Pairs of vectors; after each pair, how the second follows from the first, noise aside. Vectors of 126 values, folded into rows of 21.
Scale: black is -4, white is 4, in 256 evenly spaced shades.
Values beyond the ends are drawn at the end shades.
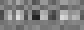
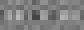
shrunk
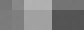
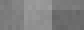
shrunk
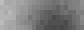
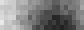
scaled up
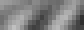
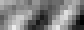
scaled up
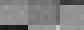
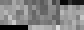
scaled up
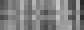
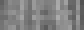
shrunk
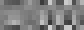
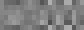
shrunk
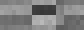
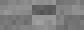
shrunk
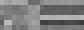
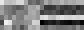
scaled up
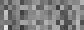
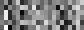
scaled up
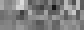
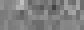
shrunk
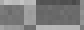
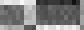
scaled up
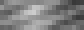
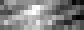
scaled up
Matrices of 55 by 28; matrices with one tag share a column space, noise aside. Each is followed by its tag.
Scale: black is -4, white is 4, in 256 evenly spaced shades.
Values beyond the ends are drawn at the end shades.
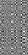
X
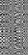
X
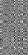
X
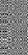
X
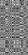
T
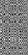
X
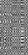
X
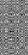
X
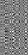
X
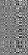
T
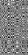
T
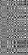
T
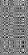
T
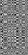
X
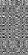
T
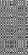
T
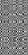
X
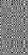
T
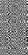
X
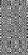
T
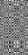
T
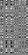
T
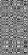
T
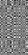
T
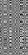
X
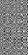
X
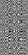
X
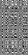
T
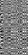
X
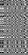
T
